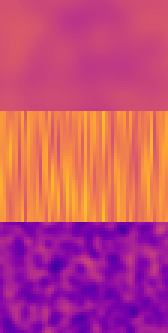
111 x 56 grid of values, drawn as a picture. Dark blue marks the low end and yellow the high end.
It is made of 3 by 1 panels. Panel 1,1: middling, smooth, faint in contrast. Panel 2,1: high, streaked downward. Panel 3,1: low, blotchy.
